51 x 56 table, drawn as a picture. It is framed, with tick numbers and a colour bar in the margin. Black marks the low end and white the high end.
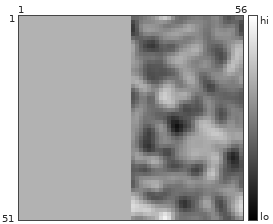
The table splits into one row of 2 panels. Panel 1,1: high, flat. Panel 1,2: middling, blotchy, strong in contrast.
